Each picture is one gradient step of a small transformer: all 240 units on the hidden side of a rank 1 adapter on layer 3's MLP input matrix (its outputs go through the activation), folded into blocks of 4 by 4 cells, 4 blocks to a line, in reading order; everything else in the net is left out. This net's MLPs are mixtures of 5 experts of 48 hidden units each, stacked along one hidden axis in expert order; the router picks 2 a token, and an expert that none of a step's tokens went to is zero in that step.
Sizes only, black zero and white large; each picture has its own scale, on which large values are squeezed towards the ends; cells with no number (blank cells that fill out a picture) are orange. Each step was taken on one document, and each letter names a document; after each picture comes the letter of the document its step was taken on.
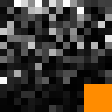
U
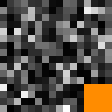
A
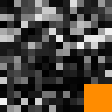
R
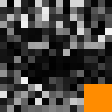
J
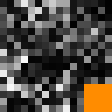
A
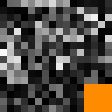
A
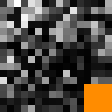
U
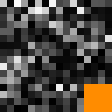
R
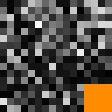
R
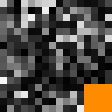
U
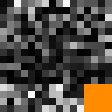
A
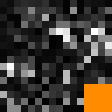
R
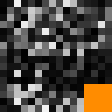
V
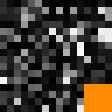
R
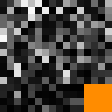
U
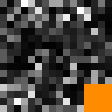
A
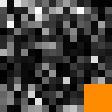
V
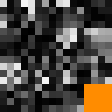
U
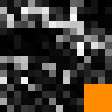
R
